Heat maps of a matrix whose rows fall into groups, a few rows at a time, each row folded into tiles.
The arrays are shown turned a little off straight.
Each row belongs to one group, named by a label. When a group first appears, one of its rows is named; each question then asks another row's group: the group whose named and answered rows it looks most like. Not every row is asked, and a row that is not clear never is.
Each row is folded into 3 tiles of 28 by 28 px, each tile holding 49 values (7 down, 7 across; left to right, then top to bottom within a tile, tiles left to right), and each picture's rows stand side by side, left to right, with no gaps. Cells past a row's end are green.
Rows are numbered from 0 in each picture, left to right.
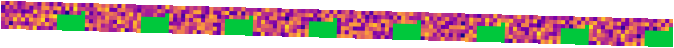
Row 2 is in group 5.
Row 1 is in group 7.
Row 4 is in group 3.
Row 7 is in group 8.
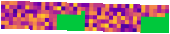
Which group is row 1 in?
3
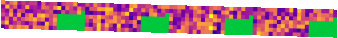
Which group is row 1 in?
3
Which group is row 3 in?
3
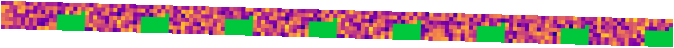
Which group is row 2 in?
7
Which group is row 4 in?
8
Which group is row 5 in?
7
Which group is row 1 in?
8
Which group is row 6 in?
5
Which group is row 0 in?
8
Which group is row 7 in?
7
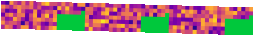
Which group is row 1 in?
8
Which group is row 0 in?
7
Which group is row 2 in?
7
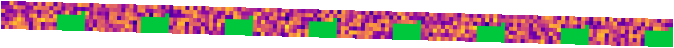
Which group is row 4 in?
3
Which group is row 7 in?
3
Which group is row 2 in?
3
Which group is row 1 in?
5
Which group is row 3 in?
8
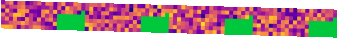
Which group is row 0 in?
3
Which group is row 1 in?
8
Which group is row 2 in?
8
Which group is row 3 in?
3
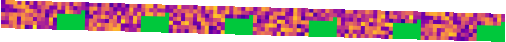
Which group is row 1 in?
3
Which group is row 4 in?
5
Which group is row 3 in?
5
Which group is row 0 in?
3
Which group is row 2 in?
7
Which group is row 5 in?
3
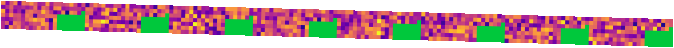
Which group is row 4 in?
5
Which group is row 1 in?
8
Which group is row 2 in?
3
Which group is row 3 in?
5
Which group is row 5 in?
5
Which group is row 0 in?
5
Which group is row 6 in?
5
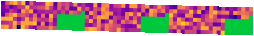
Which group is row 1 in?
3
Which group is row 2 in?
8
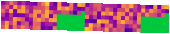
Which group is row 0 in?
7
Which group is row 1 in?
7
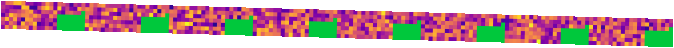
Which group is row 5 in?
7
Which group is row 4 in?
7
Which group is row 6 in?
3
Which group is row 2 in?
8
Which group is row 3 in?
7
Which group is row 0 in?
3
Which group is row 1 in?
8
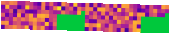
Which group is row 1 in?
7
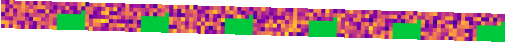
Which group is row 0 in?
7
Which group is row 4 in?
8
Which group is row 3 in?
5
